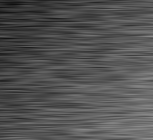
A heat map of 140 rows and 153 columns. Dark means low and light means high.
Overall the values sit about 30% of the way up the scale. Values rise toward the bottom right. The ninth with the highest average is the bottom right. Streaks run across, left to right. Neither half mirrors the other.
